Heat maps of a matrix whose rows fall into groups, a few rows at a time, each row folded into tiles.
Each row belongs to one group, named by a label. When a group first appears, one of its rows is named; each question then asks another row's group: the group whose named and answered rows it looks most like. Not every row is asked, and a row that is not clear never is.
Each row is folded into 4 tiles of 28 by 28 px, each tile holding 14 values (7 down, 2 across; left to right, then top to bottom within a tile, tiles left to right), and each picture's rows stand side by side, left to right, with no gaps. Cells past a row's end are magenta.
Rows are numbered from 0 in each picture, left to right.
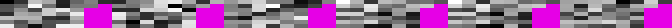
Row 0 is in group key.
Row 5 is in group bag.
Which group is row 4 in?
bag
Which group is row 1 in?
key
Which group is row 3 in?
bag
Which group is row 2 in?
bag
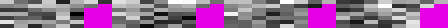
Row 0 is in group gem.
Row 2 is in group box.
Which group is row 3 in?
key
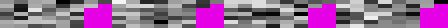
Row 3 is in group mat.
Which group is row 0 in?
bag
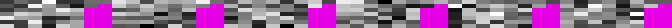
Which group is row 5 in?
key
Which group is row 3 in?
box
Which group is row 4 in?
mat
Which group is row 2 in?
mat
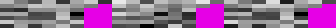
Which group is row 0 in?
gem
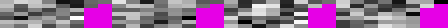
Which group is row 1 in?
gem
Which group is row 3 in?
mat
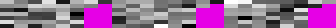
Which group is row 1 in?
mat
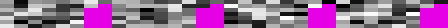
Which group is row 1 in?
gem
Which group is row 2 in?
mat
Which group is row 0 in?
key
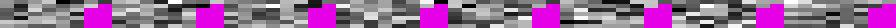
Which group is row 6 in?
key
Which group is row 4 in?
mat
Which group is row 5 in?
mat
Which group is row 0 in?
bag
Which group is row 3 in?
mat
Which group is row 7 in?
box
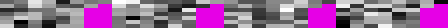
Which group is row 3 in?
mat
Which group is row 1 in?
box
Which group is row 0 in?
key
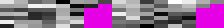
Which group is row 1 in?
box
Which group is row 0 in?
gem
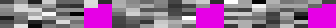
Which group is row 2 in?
gem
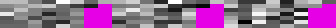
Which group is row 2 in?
key
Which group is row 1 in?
box
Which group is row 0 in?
box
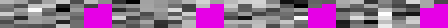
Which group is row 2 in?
bag
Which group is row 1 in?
key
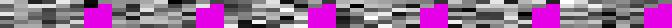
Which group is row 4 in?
gem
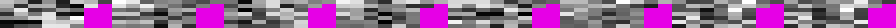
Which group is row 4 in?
bag
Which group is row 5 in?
box
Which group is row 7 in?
gem
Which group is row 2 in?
key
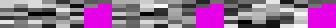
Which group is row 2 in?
key
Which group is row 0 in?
bag
